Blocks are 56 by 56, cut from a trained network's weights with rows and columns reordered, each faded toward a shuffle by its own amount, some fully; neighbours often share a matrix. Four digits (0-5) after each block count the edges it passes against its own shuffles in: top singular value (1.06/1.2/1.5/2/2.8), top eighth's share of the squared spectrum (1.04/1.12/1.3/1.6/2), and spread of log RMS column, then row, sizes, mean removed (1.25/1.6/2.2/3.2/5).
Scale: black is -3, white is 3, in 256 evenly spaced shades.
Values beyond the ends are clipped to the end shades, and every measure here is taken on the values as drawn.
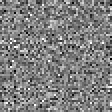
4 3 1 2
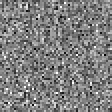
3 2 0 1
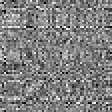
4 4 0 3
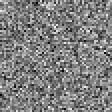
2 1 0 1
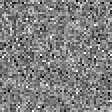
2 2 0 0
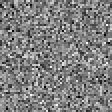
0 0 0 0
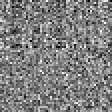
3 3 0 2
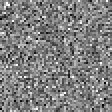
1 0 0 0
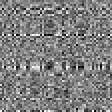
5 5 1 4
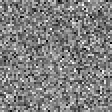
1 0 0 0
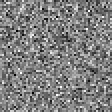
0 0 0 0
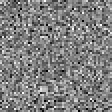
3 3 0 2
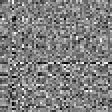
4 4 1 3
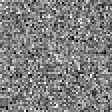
2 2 0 0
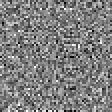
4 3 1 2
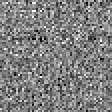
3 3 1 1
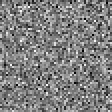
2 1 0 0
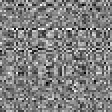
5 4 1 3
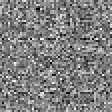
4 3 0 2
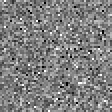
1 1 0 0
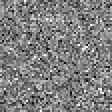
2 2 0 0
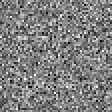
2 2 0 1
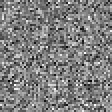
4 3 0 2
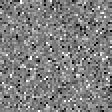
0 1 0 0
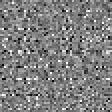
4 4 2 3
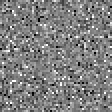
2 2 0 1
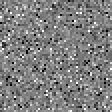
0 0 0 0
